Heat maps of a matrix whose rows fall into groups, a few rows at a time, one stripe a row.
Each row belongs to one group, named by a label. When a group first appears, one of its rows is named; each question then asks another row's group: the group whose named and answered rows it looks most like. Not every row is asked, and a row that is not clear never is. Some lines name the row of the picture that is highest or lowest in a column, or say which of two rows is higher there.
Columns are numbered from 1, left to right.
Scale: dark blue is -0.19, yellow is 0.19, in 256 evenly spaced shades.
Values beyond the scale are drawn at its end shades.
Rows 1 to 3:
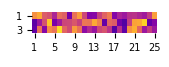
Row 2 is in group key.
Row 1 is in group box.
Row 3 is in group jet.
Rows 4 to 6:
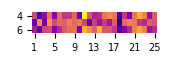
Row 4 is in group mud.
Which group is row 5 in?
jet
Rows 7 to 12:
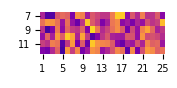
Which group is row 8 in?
box
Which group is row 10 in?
jet
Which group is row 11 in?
key
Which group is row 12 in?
mud
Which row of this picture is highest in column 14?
11
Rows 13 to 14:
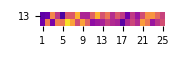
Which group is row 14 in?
jet
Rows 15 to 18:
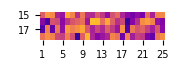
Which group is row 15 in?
box
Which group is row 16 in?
key
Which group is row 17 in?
jet
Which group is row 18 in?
box
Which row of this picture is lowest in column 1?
17
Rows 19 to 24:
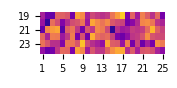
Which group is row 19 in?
mud
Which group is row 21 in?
key
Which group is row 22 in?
key
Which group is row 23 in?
box
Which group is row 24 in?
mud
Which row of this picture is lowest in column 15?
21
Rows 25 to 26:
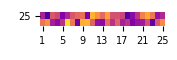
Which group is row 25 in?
key
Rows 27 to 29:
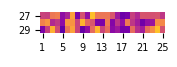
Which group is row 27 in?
key
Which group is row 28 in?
box
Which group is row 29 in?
key
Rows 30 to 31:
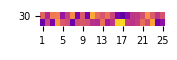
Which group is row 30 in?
key
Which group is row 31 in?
mud
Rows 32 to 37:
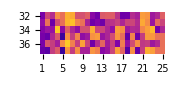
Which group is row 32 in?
jet
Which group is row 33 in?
jet
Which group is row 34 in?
mud
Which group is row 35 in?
mud
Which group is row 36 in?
jet
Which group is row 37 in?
mud
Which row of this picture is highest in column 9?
36
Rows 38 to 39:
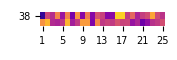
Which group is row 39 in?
box
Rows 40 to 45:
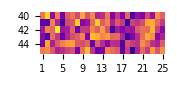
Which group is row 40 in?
box
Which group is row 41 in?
key
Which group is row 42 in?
key
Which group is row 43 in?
key
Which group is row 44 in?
jet
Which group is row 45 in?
box
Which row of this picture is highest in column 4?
42
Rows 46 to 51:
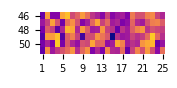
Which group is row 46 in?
jet
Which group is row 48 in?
jet
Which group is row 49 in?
key
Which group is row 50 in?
mud
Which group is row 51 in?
jet
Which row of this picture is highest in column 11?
50
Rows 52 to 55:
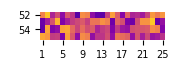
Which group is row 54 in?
jet
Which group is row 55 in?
box
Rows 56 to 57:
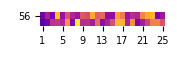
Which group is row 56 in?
mud
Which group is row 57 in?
mud
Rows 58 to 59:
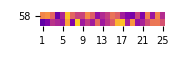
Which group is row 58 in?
box
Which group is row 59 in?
mud
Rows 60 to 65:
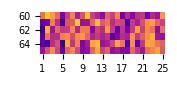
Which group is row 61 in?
key
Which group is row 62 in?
jet
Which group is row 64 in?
mud
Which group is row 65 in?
key
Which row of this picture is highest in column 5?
63
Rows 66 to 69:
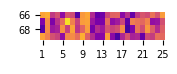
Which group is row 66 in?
box
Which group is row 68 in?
jet
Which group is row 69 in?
box
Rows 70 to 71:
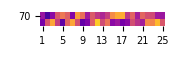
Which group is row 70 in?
mud
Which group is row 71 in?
key
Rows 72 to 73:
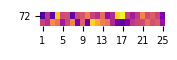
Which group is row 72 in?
mud
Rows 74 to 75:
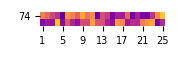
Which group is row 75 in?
mud
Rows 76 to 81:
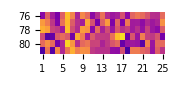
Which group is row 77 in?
box
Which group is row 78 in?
box
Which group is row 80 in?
box
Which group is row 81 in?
jet
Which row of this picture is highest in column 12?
78
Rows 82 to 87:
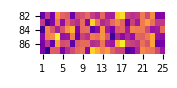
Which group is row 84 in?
jet
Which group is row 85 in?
key
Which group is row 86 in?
mud
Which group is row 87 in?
key
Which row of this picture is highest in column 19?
84
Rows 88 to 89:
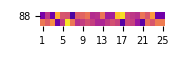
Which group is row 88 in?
mud
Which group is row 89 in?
box
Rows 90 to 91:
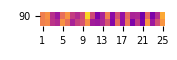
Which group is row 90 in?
box
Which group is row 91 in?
box
